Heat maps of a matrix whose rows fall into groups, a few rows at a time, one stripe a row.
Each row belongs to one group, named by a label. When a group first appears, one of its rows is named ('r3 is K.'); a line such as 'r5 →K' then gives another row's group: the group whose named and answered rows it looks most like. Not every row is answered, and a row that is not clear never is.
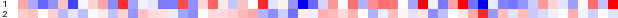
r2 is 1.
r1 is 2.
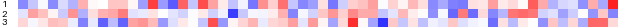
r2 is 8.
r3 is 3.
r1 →2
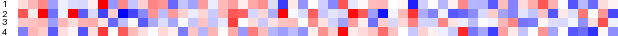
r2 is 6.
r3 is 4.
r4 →8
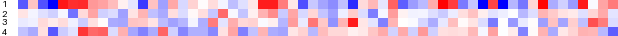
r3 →3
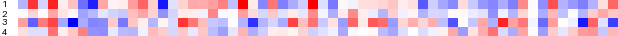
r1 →3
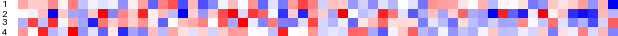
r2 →8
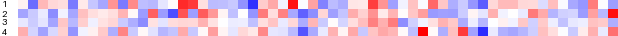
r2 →2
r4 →2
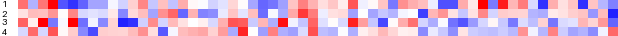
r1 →1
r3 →6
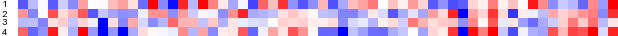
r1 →2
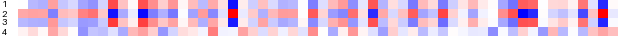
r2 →4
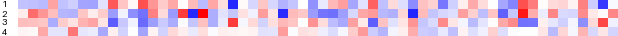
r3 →4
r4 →6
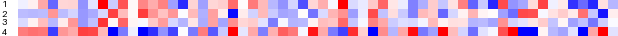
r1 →8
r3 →8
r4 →4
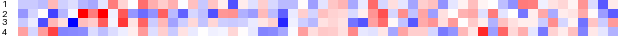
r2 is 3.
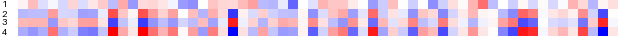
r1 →1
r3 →4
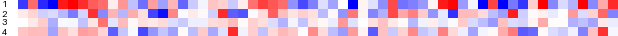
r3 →8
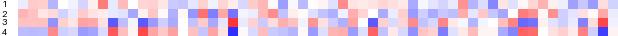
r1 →8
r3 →4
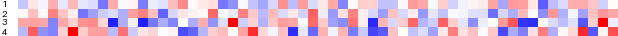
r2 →3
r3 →4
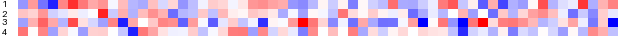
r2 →8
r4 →6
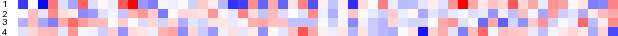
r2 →3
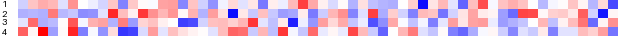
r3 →1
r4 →6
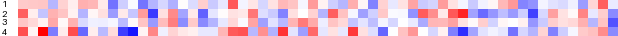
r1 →4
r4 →6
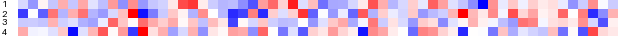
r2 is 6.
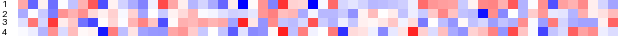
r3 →3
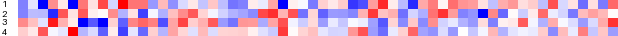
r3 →3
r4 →6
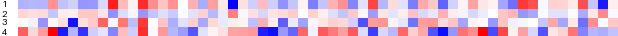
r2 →4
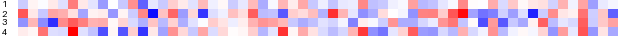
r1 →6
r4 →6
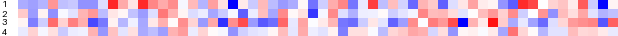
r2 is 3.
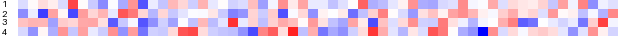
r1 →6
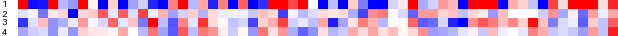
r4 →2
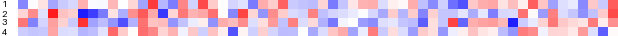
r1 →2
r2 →3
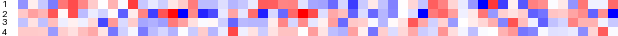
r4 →4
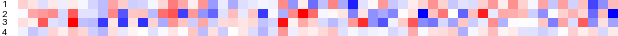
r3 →6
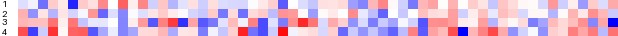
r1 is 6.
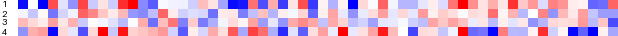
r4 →8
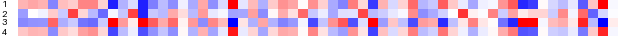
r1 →4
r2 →6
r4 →4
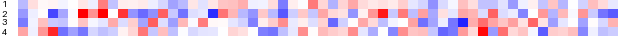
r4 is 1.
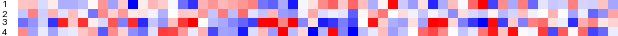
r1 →1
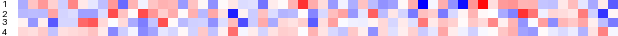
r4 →4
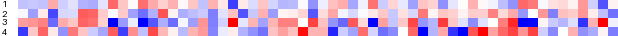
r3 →4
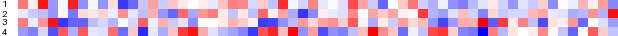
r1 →6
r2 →2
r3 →1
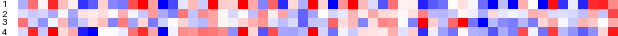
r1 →3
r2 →2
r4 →3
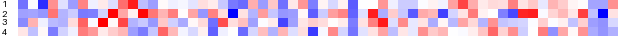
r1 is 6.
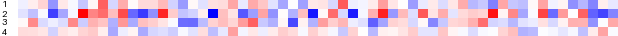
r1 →8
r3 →1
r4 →4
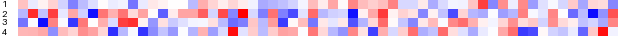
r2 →3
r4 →4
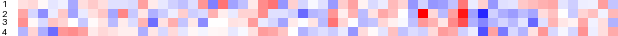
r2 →2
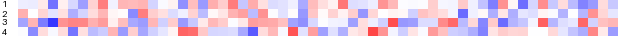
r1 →8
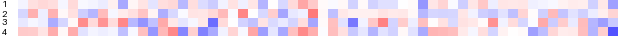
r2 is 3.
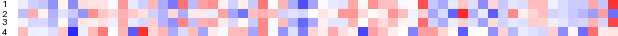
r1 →2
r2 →8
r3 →2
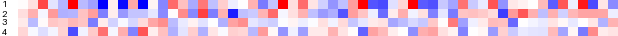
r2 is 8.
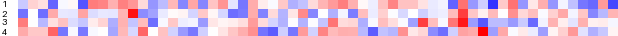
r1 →8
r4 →1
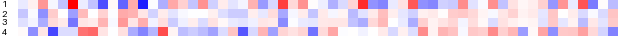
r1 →6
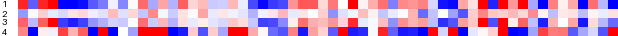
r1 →1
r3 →1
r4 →8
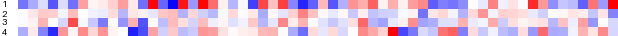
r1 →2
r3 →6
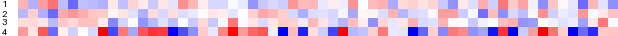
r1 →1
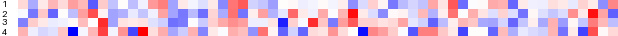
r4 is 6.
